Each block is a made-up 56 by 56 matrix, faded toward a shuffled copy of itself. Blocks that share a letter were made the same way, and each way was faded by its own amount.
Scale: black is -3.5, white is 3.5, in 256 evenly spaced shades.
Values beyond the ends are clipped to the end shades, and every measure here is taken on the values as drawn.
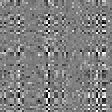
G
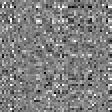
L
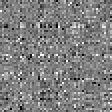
L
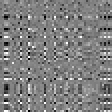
G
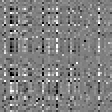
G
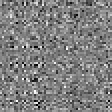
L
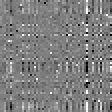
G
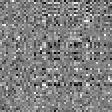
L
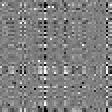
G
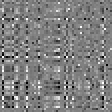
G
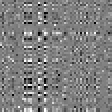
G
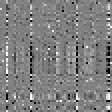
G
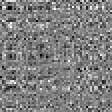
L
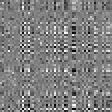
G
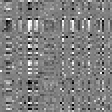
G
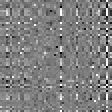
G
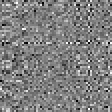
L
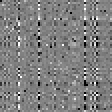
G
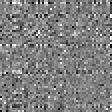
L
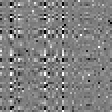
G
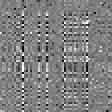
G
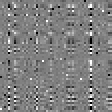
G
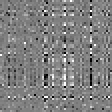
G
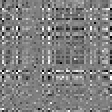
G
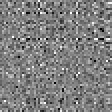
L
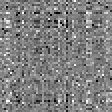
L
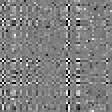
G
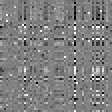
G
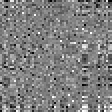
L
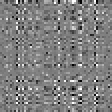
G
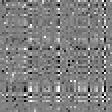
G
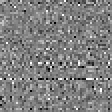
L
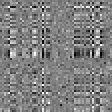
G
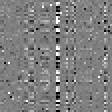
G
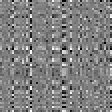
G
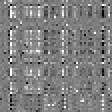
G
